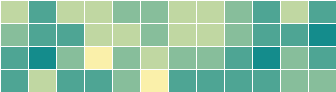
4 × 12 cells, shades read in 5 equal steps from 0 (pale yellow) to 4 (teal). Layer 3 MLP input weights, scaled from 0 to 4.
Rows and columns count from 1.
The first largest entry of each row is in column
2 12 2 1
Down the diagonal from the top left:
1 3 2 3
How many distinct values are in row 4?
4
